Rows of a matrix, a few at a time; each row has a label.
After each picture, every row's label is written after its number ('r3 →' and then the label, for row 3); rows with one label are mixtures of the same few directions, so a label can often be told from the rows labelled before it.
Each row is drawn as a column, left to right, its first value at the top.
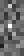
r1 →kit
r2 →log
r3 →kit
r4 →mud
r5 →log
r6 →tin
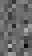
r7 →mud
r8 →mud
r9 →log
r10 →mud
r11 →mud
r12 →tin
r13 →kit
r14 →kit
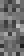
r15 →log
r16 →mud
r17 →tin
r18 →mud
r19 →mud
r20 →kit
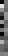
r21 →mud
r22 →log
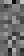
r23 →mud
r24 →mud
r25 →tin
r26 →tin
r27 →mud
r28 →tin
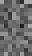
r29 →tin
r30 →mud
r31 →log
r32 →log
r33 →tin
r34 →mud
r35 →tin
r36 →mud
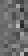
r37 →tin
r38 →log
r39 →mud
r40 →log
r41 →kit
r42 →mud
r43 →log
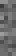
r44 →mud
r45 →tin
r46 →log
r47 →kit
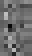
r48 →mud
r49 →log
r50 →kit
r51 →log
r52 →log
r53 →kit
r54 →mud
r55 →mud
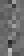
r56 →log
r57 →mud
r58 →tin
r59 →mud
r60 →mud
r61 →tin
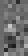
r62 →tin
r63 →log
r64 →kit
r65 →kit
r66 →tin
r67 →tin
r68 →kit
